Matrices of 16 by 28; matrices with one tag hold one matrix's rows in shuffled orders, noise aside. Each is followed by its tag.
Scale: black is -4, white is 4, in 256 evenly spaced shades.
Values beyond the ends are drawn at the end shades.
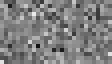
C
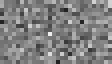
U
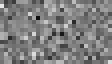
C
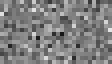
C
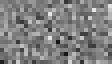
U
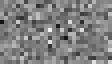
U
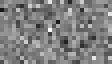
U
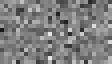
U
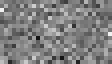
C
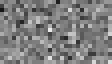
U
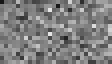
U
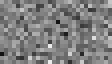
U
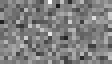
U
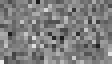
C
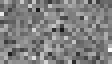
C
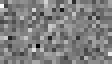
C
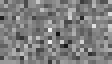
U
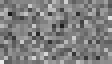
C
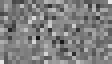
C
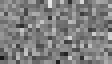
U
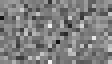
U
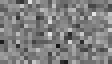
U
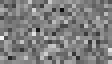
C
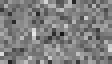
C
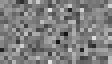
U
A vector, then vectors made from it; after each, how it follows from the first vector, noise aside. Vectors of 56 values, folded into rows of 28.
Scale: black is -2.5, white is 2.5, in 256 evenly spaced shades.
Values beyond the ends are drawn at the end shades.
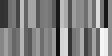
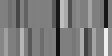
partly zeroed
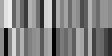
reversed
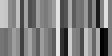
negated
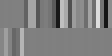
partly zeroed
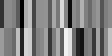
wrapped around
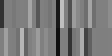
partly zeroed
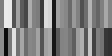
reversed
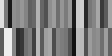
wrapped around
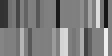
partly zeroed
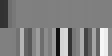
partly zeroed
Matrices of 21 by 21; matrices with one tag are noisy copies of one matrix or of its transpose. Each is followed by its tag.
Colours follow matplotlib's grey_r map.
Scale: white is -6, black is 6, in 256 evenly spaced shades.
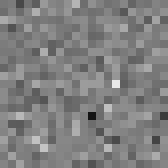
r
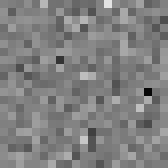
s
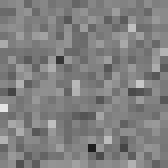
s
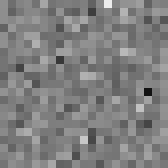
s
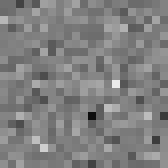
r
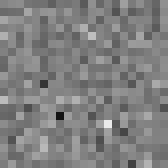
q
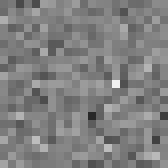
r
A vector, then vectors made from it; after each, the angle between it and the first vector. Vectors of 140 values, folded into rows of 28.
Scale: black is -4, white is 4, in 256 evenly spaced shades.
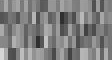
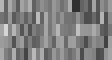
orthogonal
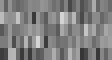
nearly opposite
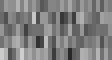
nearly parallel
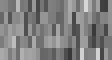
partly aligned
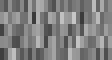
nearly opposite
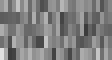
nearly parallel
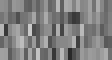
partly aligned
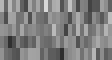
orthogonal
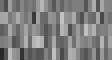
nearly opposite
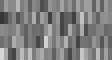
nearly parallel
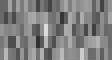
partly aligned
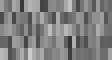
partly aligned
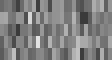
partly opposed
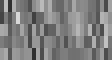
orthogonal
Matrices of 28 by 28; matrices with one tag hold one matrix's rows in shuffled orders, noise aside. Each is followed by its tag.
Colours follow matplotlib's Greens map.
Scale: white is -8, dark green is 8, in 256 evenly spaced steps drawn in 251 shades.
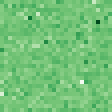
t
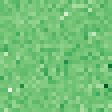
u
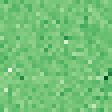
u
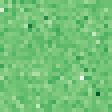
t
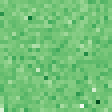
t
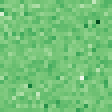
t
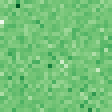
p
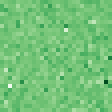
u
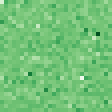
t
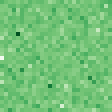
p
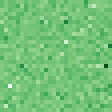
u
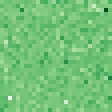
u
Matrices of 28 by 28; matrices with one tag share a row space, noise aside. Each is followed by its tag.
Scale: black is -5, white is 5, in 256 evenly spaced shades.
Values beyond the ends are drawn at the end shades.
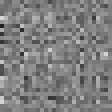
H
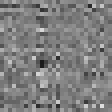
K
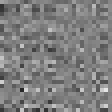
H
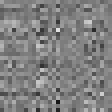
K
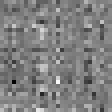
K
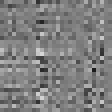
K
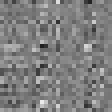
K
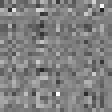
K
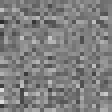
H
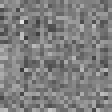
H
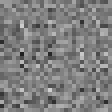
H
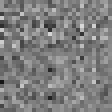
H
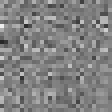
H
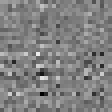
K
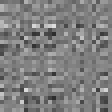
H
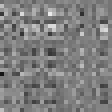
H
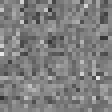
H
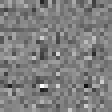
K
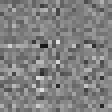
K
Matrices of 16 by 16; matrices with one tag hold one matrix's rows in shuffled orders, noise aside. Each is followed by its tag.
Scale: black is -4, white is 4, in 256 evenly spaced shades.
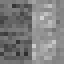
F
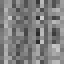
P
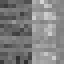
F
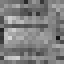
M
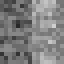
F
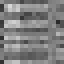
M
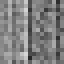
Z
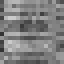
M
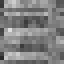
M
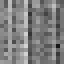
Z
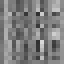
P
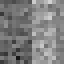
F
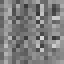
P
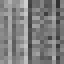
Z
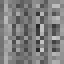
P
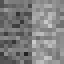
F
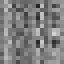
P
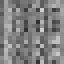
P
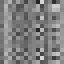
P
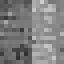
F
